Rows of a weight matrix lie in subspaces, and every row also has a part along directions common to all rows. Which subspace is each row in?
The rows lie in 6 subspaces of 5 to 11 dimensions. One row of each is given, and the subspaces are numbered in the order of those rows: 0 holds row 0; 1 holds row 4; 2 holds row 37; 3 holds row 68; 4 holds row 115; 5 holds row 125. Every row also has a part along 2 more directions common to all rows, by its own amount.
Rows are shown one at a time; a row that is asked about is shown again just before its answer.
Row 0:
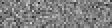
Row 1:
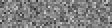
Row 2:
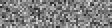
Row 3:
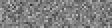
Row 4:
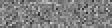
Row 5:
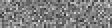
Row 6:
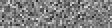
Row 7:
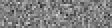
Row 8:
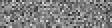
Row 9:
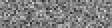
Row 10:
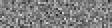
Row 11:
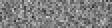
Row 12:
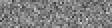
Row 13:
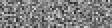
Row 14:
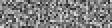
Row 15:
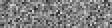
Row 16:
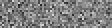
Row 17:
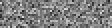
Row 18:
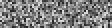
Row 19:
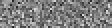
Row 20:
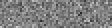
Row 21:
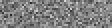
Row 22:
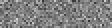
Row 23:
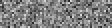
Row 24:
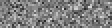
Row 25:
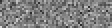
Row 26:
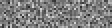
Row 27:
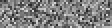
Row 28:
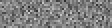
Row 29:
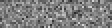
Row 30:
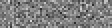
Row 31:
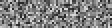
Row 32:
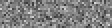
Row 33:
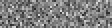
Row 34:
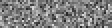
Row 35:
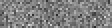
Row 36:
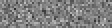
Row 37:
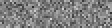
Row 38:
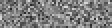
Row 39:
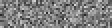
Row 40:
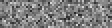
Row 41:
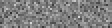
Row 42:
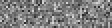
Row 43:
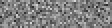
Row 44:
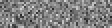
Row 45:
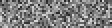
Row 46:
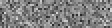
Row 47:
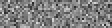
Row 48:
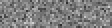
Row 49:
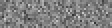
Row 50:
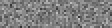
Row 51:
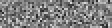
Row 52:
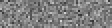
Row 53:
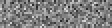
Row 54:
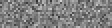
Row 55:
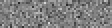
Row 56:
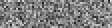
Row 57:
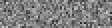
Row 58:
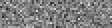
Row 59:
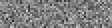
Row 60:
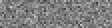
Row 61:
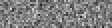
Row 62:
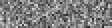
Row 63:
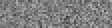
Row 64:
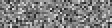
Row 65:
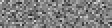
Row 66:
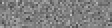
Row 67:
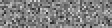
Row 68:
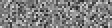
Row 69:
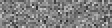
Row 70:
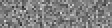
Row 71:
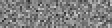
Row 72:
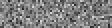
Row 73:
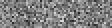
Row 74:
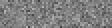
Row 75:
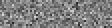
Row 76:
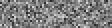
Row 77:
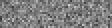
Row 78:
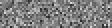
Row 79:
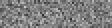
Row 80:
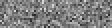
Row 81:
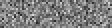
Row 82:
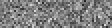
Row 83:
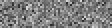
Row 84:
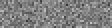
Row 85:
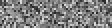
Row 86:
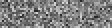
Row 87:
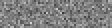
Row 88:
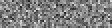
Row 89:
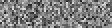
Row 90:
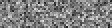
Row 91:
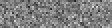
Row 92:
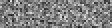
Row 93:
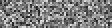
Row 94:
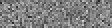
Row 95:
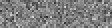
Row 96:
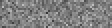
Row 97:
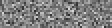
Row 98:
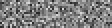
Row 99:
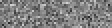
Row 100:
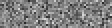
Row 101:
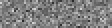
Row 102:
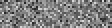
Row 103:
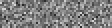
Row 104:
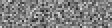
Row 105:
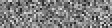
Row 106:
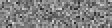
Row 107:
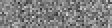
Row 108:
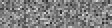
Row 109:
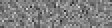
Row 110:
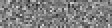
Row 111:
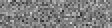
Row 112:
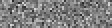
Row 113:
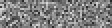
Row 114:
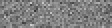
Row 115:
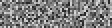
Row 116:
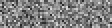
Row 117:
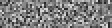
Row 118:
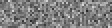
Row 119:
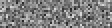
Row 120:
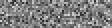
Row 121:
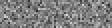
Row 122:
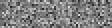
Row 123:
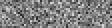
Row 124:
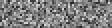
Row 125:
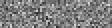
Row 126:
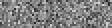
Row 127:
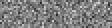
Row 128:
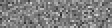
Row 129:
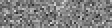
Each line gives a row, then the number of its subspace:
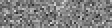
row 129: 2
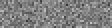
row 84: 5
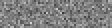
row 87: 1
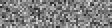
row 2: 5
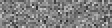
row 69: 0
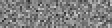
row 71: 5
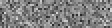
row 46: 4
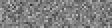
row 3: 4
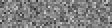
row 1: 0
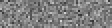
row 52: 2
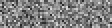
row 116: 2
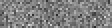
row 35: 4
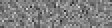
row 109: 5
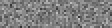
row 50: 1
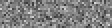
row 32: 0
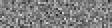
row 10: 1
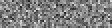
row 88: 5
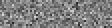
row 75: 3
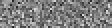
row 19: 4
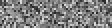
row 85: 3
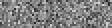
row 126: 4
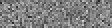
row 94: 4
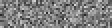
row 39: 1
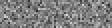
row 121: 5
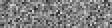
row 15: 4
